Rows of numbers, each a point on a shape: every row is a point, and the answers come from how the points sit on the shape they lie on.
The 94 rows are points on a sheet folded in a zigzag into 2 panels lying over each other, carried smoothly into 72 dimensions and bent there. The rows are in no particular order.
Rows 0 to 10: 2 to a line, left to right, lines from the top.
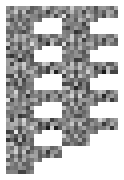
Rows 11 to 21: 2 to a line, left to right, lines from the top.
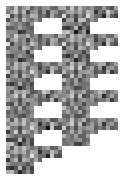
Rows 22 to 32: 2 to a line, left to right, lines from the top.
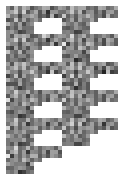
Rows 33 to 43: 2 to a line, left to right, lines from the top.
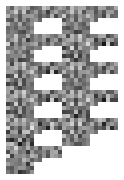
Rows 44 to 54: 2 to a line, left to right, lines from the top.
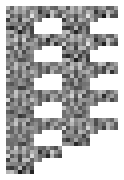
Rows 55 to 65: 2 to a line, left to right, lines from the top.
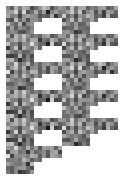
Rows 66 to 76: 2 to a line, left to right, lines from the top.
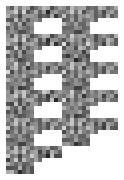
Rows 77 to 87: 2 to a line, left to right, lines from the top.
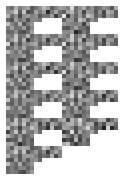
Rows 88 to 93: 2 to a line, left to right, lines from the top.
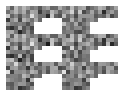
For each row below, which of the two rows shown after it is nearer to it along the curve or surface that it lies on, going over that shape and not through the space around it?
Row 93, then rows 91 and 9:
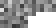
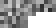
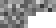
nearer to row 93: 9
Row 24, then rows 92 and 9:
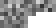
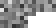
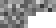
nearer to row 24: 9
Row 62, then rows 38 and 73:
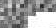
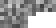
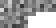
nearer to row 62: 73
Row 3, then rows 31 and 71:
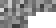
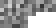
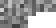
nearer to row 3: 31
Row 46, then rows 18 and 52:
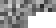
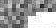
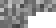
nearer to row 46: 18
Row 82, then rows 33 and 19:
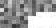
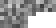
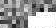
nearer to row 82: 33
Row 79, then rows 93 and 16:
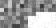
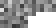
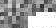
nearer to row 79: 16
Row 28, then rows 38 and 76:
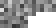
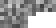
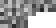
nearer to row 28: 38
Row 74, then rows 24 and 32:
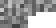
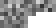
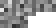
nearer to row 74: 24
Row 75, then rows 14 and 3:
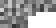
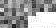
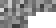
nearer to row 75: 3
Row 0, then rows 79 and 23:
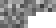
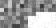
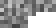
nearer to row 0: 23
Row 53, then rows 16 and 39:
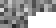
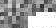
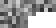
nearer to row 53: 39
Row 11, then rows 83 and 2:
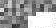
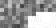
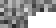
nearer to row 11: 2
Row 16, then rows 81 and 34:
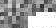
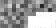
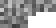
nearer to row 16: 81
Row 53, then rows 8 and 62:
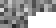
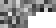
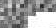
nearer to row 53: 8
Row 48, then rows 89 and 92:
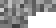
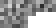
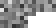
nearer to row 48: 92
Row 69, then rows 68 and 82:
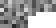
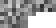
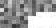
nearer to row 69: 82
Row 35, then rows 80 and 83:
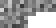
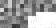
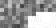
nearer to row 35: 80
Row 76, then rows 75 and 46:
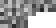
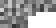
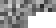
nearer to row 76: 75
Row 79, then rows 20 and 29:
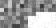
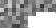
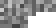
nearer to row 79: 20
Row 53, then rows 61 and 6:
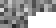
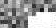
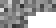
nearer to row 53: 61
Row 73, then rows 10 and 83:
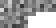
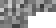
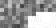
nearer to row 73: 10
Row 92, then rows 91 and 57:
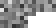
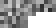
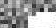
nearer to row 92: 57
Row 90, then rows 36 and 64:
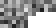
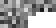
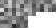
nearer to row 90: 36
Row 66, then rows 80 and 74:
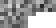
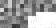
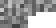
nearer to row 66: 80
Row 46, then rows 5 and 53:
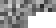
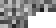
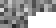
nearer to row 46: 5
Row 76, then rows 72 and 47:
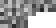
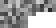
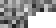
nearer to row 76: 47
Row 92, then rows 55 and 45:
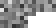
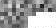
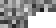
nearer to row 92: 45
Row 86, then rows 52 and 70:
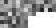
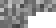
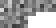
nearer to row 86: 52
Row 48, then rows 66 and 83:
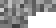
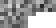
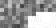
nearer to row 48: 83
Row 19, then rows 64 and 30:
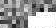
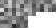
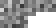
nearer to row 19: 64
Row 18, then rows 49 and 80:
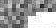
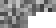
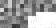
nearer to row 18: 80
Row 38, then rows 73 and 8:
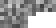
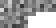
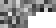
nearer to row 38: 8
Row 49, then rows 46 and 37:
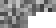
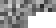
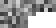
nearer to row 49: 37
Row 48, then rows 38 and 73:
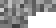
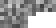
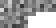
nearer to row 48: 38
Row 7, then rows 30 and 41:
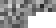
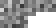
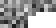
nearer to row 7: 30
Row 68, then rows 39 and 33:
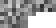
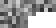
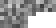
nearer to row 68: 39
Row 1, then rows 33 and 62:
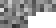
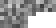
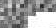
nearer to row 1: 33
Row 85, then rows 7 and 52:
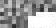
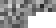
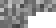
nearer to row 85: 7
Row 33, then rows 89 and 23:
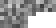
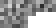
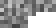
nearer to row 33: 23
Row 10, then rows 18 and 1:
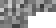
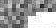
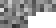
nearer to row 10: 18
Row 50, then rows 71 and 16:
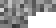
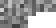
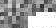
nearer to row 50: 71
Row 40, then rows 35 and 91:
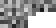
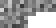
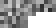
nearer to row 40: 91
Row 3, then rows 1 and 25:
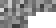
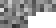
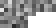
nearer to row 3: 25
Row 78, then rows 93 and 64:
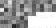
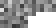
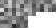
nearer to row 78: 64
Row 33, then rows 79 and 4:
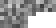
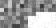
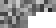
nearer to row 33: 4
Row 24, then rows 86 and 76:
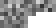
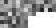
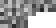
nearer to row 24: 86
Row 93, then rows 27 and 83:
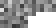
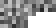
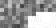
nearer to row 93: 83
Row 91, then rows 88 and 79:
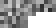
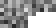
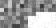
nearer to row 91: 79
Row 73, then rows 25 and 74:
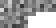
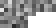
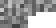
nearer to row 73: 25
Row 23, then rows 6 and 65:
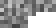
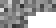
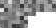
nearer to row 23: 65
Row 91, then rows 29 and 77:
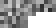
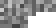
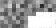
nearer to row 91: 77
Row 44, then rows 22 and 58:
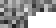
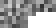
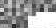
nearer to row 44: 58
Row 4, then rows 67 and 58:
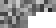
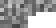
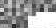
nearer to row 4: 67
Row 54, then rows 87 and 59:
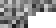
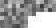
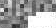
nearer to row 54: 59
